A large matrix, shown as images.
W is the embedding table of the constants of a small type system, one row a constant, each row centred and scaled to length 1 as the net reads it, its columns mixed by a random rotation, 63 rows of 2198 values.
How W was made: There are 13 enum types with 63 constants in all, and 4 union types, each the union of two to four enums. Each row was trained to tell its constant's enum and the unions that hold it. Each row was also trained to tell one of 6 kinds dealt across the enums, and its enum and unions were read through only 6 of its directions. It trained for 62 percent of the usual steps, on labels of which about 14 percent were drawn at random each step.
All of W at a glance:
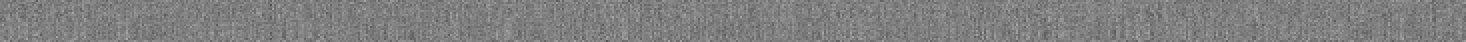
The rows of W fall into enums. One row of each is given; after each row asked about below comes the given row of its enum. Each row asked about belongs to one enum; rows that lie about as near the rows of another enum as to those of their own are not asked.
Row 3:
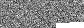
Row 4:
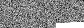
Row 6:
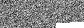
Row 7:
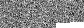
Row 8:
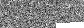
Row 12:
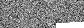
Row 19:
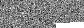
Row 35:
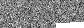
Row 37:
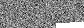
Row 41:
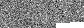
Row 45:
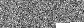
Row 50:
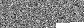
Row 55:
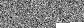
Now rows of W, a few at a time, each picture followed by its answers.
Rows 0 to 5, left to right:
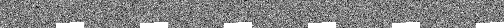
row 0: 41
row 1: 55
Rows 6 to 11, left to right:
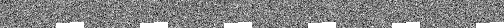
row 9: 55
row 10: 6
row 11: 37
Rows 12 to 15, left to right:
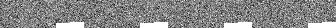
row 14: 7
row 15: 41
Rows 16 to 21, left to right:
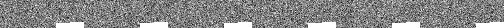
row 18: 41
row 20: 12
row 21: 19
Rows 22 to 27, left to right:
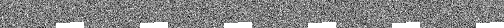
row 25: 7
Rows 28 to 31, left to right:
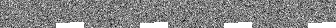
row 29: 6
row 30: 50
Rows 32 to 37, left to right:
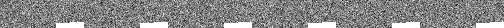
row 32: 41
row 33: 55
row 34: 50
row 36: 45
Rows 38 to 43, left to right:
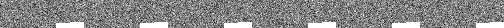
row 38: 45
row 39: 50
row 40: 55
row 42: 50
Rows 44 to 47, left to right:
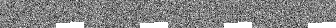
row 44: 35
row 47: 8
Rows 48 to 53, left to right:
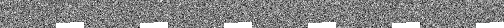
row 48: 8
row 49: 45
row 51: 3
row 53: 37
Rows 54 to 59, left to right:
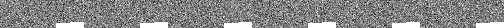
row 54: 3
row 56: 8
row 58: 45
